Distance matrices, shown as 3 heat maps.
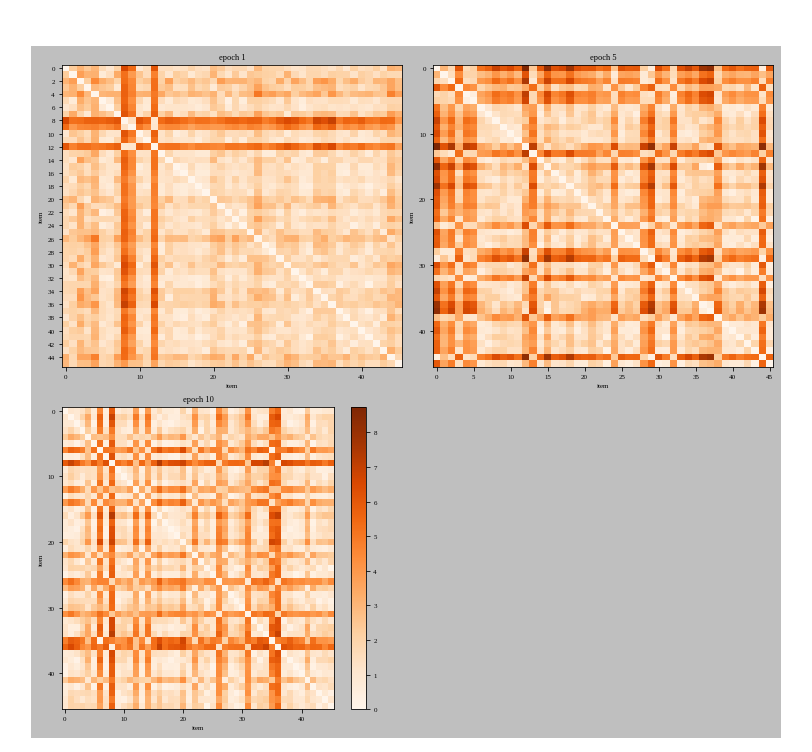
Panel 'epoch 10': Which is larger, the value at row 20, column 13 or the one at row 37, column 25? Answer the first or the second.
the first
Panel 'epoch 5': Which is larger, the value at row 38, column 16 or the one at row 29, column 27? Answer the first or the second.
the second
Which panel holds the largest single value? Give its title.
epoch 5
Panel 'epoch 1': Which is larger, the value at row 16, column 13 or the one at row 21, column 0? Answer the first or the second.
the second
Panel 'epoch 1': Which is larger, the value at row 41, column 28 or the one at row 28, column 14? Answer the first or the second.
the second
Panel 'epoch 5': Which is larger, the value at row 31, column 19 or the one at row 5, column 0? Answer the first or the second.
the second
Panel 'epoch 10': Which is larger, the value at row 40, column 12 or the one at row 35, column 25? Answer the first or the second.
the second
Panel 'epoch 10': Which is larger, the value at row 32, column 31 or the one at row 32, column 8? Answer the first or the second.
the second
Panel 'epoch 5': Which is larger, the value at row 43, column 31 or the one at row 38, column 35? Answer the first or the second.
the second
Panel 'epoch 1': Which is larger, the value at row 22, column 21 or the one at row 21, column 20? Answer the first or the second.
the second
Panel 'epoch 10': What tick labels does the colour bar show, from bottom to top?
0, 1, 2, 3, 4, 5, 6, 7, 8
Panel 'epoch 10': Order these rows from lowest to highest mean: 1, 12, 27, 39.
39, 1, 27, 12
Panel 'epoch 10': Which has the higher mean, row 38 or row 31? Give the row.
31
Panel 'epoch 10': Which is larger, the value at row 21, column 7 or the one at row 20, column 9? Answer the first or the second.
the second
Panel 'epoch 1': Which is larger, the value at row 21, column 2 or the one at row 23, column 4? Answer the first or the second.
the first
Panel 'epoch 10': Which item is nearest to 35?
6
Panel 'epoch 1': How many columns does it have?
46
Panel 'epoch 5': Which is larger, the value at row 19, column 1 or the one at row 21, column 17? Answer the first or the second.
the first
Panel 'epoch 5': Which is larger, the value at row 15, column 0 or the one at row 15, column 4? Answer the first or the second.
the first
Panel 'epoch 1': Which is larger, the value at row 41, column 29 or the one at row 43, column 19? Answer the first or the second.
the first
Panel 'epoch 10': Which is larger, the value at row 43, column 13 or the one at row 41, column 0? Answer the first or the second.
the second
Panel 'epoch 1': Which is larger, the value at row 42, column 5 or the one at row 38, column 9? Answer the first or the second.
the second
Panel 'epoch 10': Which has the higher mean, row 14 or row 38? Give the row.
14
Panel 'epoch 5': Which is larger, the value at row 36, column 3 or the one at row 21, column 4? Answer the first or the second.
the second
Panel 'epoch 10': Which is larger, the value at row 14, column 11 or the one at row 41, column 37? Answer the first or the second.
the first
